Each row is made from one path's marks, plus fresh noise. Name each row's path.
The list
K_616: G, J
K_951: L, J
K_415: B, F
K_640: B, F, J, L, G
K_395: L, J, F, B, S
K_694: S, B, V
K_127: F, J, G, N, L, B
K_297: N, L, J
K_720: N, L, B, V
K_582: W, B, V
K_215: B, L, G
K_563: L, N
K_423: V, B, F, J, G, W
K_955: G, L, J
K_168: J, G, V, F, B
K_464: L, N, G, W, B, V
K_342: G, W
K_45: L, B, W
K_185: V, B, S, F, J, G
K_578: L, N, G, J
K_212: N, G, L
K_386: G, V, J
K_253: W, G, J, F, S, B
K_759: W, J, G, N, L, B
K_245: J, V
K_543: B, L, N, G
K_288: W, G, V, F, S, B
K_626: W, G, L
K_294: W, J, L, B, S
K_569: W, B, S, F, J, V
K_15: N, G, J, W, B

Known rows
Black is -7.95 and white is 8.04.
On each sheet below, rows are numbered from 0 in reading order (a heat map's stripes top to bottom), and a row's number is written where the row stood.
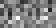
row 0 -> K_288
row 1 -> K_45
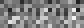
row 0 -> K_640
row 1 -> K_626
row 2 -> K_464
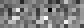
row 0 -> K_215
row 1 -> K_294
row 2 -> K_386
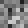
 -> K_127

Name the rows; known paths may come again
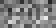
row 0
K_955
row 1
K_582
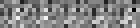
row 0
K_464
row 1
K_720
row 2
K_297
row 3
K_127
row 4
K_759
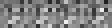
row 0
K_951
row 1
K_578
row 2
K_386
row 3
K_543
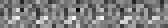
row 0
K_45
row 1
K_185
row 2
K_294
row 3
K_694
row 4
K_640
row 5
K_415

